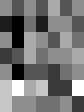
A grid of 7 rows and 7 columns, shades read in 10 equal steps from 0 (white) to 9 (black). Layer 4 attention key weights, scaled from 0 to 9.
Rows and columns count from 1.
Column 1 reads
4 8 4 7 4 2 2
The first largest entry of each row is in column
2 2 2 1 2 5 7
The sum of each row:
33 44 34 32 41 21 31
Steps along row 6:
down up down up same down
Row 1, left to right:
4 6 4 6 3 6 4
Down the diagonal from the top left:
4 9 3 5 7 7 7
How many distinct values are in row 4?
5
